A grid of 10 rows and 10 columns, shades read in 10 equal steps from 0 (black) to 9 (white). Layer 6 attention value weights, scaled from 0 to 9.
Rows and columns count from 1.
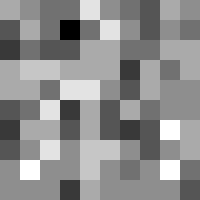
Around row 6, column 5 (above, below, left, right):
8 6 2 3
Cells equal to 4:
15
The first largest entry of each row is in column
5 6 5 2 4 3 9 3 2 5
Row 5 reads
6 6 4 8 8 5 3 6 5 5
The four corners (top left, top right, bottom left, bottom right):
6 5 5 3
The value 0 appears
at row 2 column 4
